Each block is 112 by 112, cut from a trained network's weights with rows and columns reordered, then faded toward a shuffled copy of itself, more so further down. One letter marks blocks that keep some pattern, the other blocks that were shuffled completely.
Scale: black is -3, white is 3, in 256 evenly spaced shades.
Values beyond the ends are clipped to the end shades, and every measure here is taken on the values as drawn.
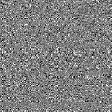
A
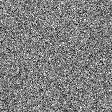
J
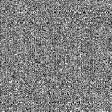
A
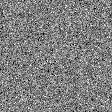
J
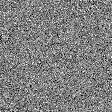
J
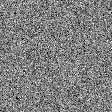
J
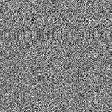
A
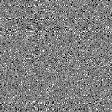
A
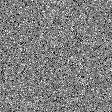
J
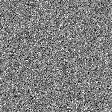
J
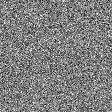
J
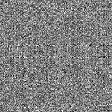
A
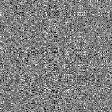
A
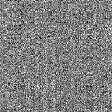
A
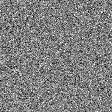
J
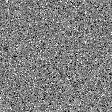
J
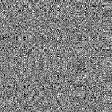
A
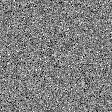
J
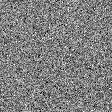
J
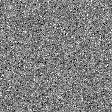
J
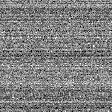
A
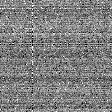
A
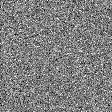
J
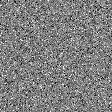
J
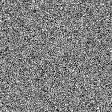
J
